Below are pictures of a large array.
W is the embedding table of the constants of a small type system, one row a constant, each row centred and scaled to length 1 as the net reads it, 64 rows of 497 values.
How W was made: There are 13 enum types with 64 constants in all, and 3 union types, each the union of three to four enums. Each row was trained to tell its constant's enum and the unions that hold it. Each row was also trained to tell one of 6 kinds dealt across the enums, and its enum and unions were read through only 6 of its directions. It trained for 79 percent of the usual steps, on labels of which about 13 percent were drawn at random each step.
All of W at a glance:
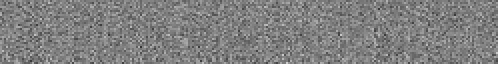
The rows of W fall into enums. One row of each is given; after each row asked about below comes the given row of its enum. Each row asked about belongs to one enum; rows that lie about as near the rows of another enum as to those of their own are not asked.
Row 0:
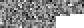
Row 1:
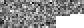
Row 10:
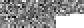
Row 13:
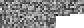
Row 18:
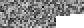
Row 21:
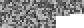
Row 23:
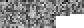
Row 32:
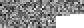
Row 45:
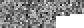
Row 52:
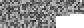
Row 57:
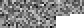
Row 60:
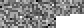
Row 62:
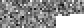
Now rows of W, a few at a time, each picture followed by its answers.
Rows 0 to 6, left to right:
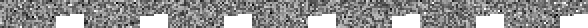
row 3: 13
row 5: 60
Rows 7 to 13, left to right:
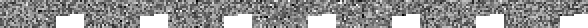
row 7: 13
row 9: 52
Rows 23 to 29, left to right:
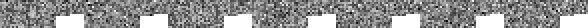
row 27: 62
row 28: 10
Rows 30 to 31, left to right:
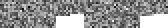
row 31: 52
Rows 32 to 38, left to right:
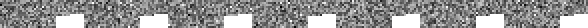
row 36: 21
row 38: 57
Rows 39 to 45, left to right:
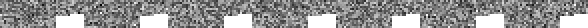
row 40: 52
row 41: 21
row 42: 32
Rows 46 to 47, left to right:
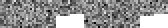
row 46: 1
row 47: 10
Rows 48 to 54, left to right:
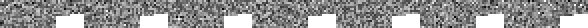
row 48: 21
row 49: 18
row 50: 32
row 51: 45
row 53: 1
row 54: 62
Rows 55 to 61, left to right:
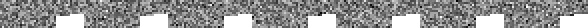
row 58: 23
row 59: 57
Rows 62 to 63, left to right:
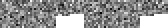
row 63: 62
